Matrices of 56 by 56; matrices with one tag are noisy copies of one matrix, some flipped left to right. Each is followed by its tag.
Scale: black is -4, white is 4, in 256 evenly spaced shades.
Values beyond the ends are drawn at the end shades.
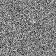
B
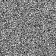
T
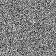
B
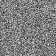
T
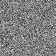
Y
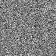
T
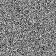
B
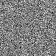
T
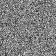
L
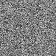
T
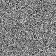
B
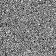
L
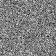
L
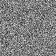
Y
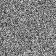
L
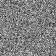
L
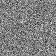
B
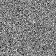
B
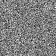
T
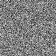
Y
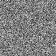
Y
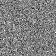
B
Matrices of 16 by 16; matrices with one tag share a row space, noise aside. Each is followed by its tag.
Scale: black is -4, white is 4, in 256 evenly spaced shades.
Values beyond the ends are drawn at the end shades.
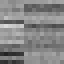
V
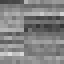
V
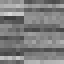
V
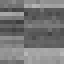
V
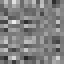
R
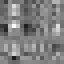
R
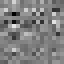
R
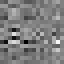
R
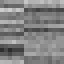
V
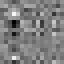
R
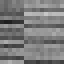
V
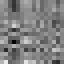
R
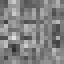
R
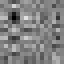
R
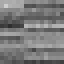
V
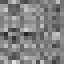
R
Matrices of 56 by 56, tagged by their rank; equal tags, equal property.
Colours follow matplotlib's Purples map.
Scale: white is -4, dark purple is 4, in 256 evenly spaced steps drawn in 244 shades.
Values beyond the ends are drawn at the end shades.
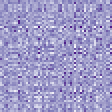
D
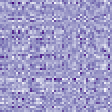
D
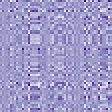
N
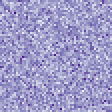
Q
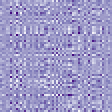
N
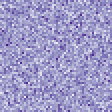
Q
